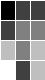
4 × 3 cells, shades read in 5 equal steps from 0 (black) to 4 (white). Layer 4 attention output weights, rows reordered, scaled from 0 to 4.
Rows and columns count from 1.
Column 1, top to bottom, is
0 1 3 4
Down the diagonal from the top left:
0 2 3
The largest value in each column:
4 2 3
